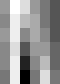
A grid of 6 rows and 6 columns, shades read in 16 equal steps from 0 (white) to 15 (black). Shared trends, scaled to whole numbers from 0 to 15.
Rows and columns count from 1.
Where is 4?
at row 2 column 3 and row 5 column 5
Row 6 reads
8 1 15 8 2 8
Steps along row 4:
down up down same up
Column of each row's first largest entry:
6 6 6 3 3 3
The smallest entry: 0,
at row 1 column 2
